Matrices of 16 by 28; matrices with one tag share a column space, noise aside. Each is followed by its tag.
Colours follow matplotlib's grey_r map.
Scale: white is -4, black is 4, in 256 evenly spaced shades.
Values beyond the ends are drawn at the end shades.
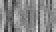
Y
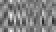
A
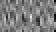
A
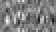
A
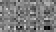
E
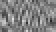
A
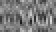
A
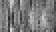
Y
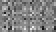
E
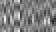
A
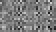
E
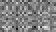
E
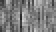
Y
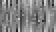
Y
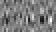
A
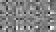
E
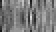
Y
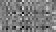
E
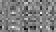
E
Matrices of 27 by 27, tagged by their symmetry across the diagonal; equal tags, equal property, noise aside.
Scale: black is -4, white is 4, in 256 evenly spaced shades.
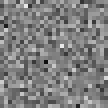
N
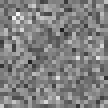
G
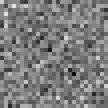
G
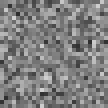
N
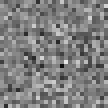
N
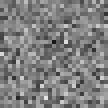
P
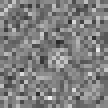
G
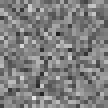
P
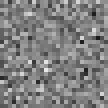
P
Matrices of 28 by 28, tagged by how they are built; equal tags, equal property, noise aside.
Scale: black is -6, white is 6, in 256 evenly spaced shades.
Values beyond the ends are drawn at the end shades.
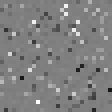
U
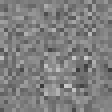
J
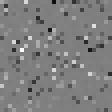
U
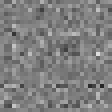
J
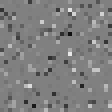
U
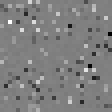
U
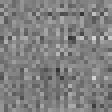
J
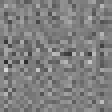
J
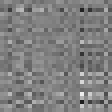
J
